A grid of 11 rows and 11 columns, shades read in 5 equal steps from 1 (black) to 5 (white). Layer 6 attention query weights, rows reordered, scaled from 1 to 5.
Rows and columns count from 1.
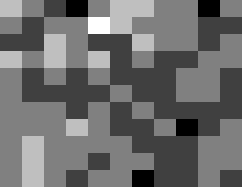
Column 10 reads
1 2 2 3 3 3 2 2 3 3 3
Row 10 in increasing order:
2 2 2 3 3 3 3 3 3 3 4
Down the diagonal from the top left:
4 2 4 3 3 3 3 3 2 3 2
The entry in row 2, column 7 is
3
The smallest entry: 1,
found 4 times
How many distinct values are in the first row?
4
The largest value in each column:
4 4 4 4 5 4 4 3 3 3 3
